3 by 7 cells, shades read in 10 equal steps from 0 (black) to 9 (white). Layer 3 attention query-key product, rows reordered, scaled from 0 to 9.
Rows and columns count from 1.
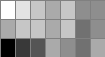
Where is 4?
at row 2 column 6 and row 3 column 6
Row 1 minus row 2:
3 1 0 0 0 1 0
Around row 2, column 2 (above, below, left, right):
8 2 6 7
